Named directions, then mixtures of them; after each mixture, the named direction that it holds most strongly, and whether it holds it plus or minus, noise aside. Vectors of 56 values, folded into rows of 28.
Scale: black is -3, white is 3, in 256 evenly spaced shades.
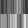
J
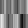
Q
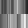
J, plus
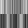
J, minus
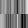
Q, plus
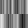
Q, plus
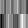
Q, minus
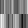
Q, plus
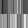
J, plus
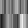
Q, minus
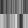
J, plus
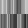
J, minus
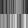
J, plus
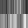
J, plus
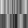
J, minus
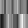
Q, minus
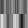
Q, plus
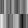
Q, plus
